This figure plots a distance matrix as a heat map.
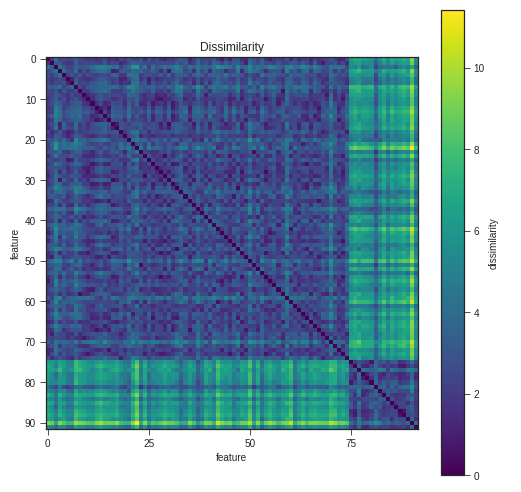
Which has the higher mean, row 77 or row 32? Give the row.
77
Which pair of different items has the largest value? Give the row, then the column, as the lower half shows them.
90, 22
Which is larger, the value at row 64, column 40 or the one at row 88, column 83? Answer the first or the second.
the first
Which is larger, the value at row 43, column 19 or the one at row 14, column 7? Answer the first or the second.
the second
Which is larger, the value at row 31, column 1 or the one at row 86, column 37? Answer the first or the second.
the second
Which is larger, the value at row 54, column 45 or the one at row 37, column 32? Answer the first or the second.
the second
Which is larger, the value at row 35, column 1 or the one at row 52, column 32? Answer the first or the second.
the second
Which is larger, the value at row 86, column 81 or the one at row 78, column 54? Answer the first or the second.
the second
